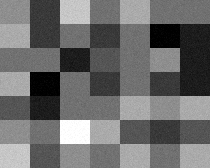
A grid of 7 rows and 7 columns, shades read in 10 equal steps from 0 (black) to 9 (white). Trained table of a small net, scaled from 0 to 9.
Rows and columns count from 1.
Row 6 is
5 4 9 6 3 2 3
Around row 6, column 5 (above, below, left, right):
6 6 6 2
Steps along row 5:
down up same up down up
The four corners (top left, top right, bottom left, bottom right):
5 4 7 6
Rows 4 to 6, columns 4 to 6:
2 4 2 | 4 6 5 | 6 3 2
